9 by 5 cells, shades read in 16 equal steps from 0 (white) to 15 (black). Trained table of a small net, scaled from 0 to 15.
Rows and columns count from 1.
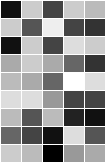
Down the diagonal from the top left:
14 10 11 9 2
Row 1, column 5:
4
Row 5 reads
4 5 9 0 2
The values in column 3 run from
1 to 15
